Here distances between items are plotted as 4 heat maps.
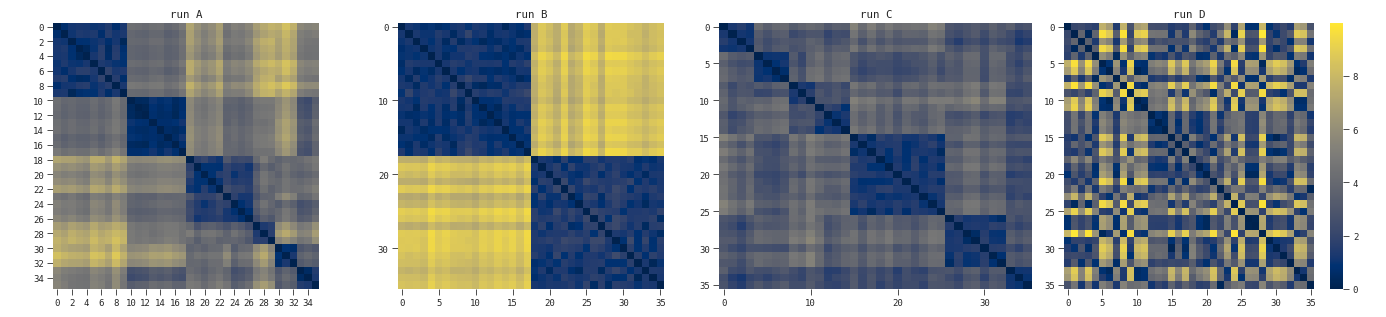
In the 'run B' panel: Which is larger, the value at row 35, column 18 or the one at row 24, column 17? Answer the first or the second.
the second
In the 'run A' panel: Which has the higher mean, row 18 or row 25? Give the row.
18
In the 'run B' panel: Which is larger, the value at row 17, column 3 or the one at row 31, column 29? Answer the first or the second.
the second
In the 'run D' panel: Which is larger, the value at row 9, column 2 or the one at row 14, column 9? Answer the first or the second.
the second
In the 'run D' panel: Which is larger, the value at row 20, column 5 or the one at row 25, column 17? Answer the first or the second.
the second
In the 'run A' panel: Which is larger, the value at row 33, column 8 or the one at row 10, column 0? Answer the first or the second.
the first
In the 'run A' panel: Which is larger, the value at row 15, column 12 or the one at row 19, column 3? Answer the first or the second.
the second
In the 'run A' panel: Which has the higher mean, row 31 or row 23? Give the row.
31
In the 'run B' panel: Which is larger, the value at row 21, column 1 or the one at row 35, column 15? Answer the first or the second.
the second
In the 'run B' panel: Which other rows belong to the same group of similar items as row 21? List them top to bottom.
18, 19, 20, 22, 23, 24, 25, 26, 27, 28, 29, 30, 31, 32, 33, 34, 35
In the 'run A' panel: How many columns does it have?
36
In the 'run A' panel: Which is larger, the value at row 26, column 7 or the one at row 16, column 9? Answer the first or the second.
the first
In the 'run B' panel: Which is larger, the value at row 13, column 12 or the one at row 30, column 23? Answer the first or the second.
the second
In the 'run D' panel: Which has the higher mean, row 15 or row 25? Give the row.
25
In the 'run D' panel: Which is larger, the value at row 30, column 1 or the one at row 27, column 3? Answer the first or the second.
the second
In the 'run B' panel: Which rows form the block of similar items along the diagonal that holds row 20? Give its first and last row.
18 to 35
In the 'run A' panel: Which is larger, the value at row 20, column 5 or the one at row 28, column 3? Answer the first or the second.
the second
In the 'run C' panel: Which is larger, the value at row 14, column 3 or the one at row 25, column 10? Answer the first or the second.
the second
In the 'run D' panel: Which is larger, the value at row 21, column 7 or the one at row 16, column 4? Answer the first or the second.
the first
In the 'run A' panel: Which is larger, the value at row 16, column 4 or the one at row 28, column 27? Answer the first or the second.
the first
